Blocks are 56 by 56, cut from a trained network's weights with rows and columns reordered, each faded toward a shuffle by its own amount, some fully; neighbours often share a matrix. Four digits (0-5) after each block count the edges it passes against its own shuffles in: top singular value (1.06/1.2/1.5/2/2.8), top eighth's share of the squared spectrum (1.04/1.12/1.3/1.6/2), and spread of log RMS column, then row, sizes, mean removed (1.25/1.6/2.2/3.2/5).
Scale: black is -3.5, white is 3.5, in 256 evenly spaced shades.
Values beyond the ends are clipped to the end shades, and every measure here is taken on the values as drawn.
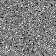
0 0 0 0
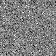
1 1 0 0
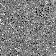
0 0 0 0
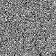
3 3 1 0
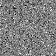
0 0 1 0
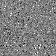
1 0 0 0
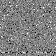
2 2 0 1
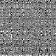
3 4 3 2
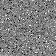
0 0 0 0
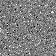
0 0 0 0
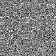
3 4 2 2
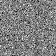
0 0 0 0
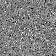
0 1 0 0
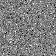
1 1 0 0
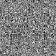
2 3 2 2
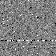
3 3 0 1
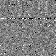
3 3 0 1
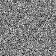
2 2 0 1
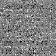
3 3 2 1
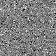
1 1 0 0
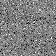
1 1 0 0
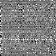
3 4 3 2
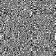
3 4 2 1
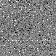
0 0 0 0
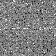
1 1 1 0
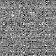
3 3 2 1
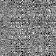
2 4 3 1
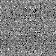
2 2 2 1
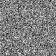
2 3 0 1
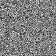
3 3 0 1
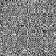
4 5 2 2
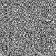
3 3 1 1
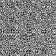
3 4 1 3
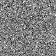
1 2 0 0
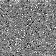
0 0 0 0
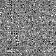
2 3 2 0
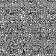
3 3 2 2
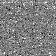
1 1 0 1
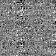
3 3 2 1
